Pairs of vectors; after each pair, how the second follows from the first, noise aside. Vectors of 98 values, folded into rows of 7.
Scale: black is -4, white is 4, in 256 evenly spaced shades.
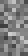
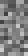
shuffled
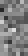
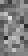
shuffled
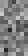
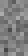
shrunk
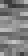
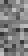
shuffled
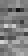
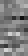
wrapped around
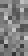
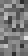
sign-scrambled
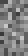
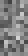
shuffled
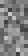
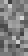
reversed
